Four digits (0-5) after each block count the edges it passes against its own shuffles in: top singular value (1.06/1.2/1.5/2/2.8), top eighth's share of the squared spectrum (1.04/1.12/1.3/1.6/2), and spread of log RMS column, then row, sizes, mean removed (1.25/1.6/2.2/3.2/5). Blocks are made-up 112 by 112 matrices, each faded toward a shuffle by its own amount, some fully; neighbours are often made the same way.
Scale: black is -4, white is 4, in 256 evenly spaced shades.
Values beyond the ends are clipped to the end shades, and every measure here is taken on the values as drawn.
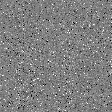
1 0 1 0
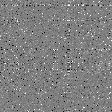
4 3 1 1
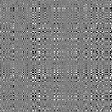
5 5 4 4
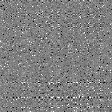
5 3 2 2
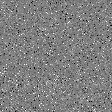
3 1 0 0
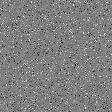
0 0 0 0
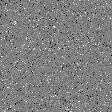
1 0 0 0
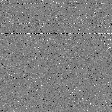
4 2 0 2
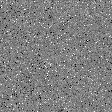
0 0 0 0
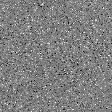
1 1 0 0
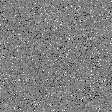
2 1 0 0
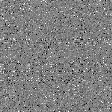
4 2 0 2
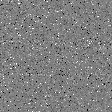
2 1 0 0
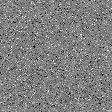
1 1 0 0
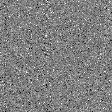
0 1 2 0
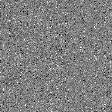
1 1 3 0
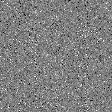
0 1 2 0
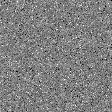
0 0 1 0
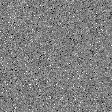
0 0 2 0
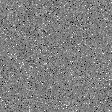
2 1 0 0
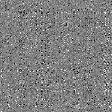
4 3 2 1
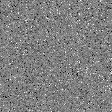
2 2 1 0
